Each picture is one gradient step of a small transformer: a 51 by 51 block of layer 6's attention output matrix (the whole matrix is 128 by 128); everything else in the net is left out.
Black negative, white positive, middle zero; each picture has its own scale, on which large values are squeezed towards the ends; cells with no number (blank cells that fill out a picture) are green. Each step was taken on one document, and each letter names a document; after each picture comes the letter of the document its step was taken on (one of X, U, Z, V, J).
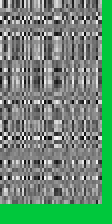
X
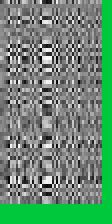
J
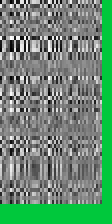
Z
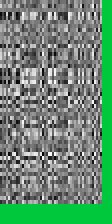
Z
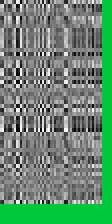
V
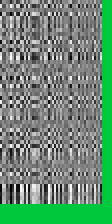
Z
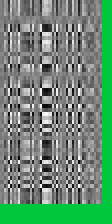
J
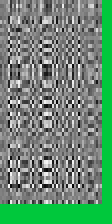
J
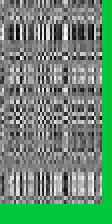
V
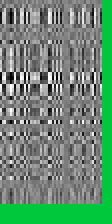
Z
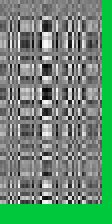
J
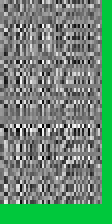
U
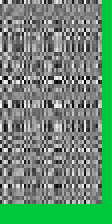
X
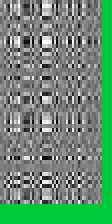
J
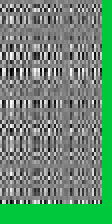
Z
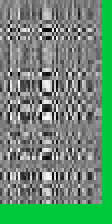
J
